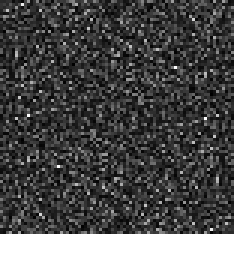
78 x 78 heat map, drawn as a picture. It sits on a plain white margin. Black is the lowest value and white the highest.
Histogram: skewed, a long tail of high values. Average level on the scale: 20%. Stripes: none. Symmetry: a half turn.
